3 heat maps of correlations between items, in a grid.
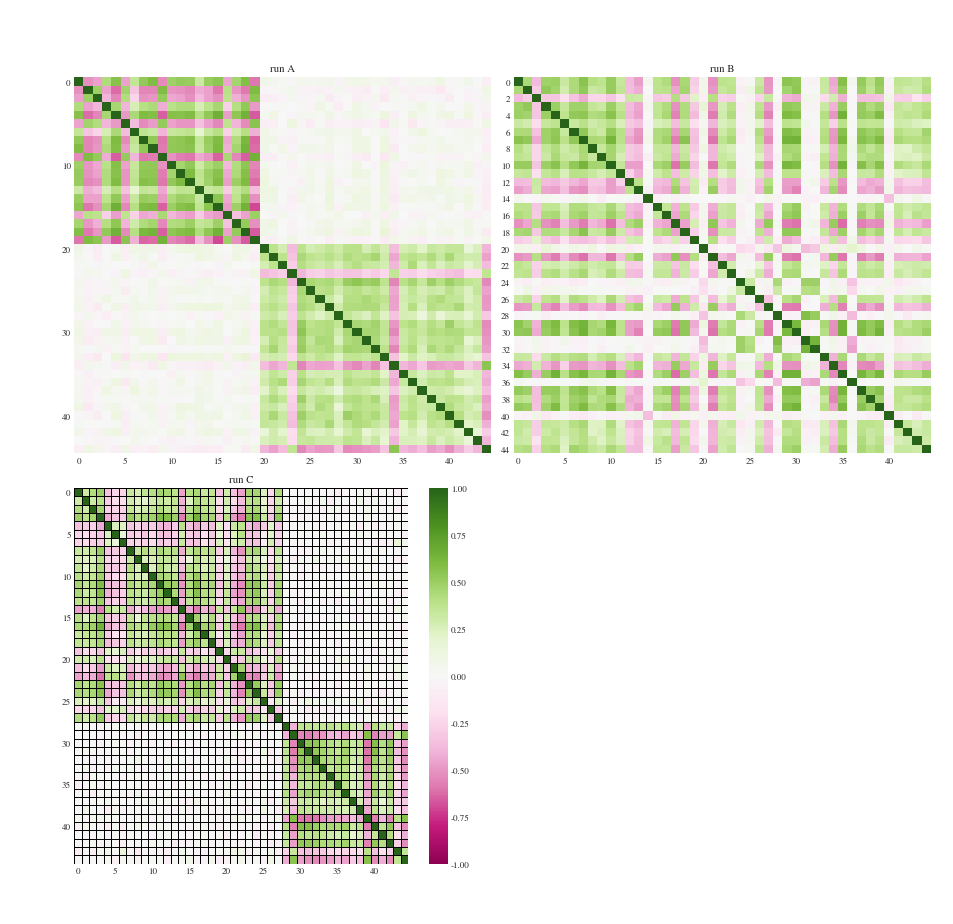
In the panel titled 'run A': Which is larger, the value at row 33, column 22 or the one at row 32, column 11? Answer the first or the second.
the first
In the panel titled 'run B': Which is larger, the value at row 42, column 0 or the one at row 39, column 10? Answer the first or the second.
the second
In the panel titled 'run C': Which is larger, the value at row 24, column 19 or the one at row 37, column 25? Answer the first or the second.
the second
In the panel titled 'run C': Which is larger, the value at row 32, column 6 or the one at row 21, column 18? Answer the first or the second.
the first
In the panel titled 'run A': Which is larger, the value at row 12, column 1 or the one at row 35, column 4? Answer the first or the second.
the second
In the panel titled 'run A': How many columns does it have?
45
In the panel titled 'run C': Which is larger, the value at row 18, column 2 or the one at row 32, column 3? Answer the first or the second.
the first
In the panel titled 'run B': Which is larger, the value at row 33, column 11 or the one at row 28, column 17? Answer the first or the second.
the first
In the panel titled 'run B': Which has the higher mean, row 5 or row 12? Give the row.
5
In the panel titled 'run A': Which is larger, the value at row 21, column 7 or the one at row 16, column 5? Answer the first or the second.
the second
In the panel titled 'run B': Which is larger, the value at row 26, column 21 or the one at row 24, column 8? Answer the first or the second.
the second
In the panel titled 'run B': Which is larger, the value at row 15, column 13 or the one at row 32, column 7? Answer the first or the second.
the second
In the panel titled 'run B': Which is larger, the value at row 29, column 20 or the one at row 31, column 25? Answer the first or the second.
the second
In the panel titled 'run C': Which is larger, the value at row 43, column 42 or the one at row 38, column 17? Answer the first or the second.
the second
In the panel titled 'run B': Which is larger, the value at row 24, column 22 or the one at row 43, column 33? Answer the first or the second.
the second
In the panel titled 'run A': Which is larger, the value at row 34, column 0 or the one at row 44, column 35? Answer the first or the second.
the first
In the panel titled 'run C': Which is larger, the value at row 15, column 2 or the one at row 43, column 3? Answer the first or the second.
the first
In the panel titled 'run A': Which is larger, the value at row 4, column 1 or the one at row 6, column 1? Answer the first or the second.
the second
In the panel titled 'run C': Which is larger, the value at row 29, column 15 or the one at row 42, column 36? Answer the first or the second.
the second
